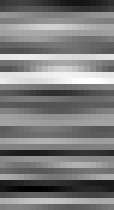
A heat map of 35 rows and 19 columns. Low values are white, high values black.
The grain runs across in streaks. The values follow a bell shape. Overall the values sit about 50% of the way up the scale.
